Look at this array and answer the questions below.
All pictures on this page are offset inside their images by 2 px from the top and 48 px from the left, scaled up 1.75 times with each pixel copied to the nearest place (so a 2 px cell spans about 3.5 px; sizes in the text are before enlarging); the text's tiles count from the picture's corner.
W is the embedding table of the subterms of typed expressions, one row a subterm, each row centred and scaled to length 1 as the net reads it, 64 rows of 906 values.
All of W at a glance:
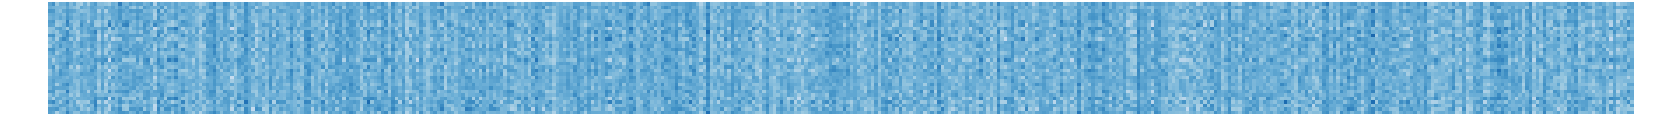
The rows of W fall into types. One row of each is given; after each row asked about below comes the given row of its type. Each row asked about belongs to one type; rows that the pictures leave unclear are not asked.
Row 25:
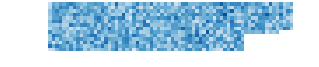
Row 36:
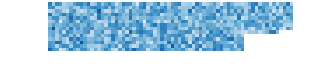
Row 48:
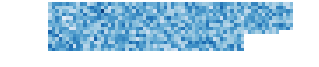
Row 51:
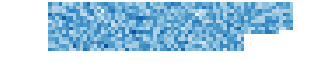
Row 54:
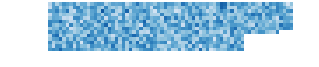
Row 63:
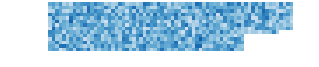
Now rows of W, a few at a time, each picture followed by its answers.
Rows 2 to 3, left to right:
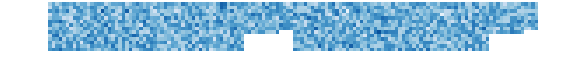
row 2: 54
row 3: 51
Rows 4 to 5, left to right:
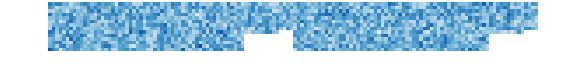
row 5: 63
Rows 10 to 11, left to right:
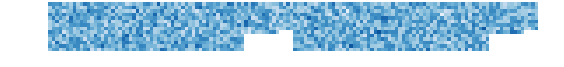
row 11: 51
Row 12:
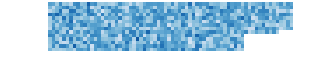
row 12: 63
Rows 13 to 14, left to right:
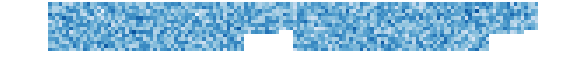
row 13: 51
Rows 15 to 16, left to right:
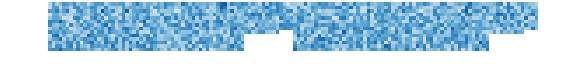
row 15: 54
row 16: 36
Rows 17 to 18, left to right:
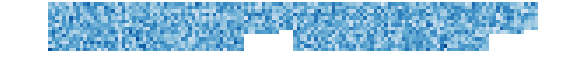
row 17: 54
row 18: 63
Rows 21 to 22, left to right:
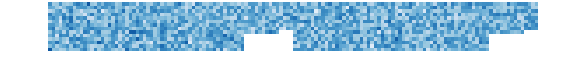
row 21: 36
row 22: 54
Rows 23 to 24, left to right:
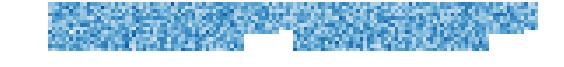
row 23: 25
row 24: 25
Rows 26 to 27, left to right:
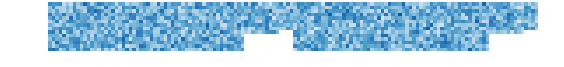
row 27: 48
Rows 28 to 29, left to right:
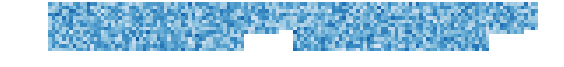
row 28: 63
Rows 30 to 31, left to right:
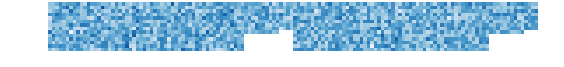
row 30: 25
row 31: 54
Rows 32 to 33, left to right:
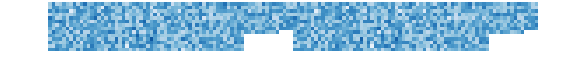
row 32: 54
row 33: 54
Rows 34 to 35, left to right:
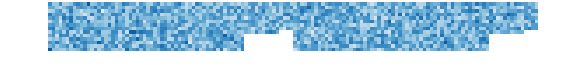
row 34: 36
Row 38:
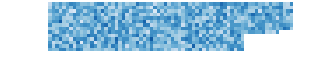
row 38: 25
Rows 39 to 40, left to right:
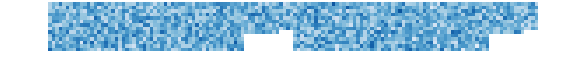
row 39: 25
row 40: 36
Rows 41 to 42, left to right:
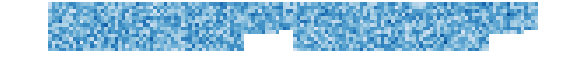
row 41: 25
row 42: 63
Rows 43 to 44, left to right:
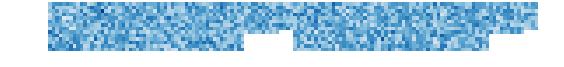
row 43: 48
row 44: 63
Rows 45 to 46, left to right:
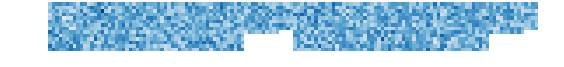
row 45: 48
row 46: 63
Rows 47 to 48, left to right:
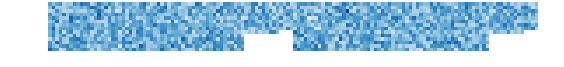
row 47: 36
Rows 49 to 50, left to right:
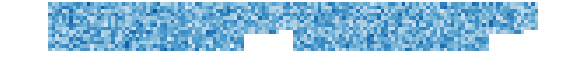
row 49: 36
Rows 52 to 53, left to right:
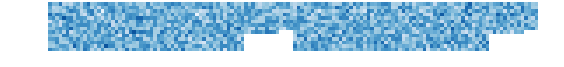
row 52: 51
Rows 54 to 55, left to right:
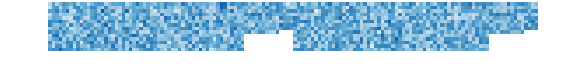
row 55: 54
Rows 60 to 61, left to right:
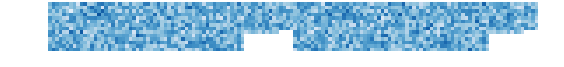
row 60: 48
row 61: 48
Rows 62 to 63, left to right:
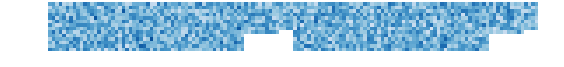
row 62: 51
